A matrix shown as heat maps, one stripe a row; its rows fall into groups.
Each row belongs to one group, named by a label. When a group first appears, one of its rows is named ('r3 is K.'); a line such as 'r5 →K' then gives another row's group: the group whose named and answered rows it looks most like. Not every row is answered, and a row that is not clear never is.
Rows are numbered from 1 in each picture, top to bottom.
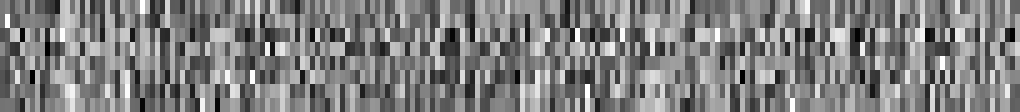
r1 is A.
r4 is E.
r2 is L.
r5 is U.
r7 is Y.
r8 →Y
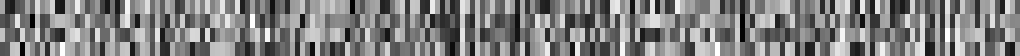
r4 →U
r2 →U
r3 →E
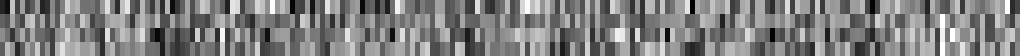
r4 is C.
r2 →U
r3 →A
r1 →Y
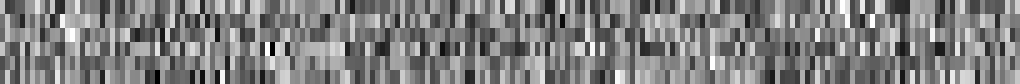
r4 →E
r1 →E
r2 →C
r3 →Y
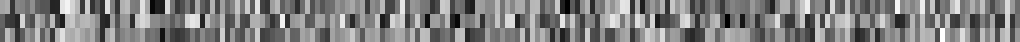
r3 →C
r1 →A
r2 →E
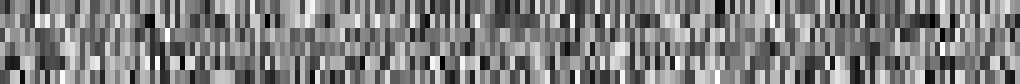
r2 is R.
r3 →L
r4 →A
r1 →U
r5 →E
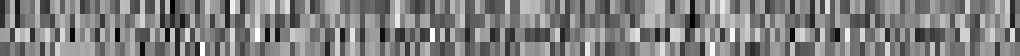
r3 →R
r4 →C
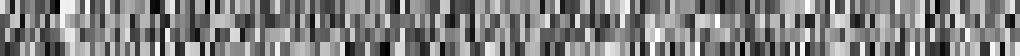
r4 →E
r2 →U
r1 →A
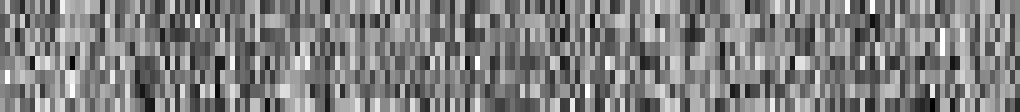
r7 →Y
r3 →C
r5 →R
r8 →R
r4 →U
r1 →C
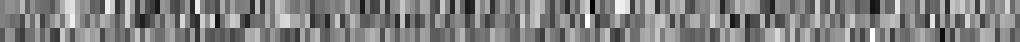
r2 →Y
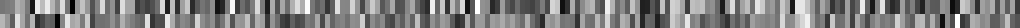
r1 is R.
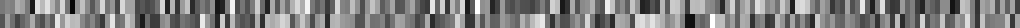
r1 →R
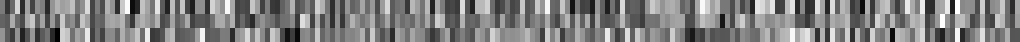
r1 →U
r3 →A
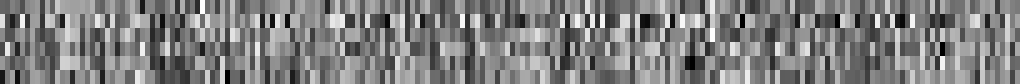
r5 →A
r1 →C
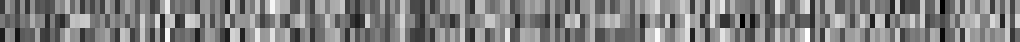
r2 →E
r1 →L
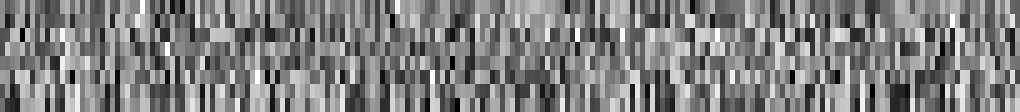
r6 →R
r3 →U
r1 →A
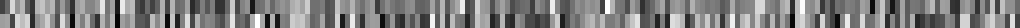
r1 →R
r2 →R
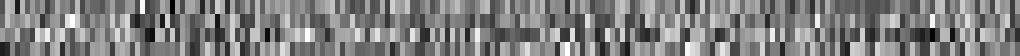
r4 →Y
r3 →R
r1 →L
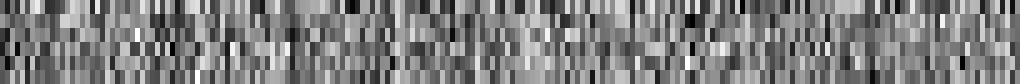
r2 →A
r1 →E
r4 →Y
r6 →L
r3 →C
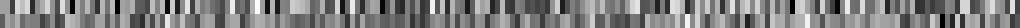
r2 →Y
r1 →R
